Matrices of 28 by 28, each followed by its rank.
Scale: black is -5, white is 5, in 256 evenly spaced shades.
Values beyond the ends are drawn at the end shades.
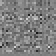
five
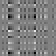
one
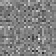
five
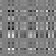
one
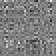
five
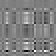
one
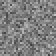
full rank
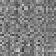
five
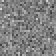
full rank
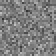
full rank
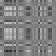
one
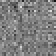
five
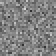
full rank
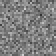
full rank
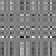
one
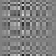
one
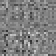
five
